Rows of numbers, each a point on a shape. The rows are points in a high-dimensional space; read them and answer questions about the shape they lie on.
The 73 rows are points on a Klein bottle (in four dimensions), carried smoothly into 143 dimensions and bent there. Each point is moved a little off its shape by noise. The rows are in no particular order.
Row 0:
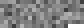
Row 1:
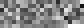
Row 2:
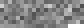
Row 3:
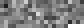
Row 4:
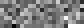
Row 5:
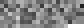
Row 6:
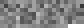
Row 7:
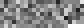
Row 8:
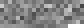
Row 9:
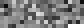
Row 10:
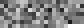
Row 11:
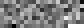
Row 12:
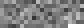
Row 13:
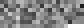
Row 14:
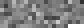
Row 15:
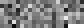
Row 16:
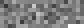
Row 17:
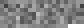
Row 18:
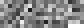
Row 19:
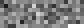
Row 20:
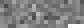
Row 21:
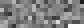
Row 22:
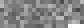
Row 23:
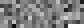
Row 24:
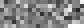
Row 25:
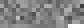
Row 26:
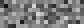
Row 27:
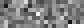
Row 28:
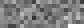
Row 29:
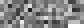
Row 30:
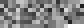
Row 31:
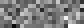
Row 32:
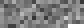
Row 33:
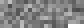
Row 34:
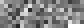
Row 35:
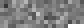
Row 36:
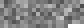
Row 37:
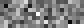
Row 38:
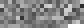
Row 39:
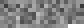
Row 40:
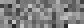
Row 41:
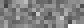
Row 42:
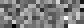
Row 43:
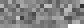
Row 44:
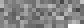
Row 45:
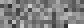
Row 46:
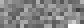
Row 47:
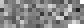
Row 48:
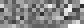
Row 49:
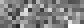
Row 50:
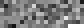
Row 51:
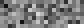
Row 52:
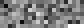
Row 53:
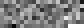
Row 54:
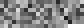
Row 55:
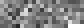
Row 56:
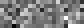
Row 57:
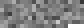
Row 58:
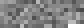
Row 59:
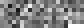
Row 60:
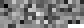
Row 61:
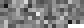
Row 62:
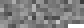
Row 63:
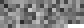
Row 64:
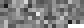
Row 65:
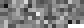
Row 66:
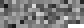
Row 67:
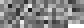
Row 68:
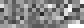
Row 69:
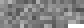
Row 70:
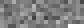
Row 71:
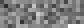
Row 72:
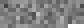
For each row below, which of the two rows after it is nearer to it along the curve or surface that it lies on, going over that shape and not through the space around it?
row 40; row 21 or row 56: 21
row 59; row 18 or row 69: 18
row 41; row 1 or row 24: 24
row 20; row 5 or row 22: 5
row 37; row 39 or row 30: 30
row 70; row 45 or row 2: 45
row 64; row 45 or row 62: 62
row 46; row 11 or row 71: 11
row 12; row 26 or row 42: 42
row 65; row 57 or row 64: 64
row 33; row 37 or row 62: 62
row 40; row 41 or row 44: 44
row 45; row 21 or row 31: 21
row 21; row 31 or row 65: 65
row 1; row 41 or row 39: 39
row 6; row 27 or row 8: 8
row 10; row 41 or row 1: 1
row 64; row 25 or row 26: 25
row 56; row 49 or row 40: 49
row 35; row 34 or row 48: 48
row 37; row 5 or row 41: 41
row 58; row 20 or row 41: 20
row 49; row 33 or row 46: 46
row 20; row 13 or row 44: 13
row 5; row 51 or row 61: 51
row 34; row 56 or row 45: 56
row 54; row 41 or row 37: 37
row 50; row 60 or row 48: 60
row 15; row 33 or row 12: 33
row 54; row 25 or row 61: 61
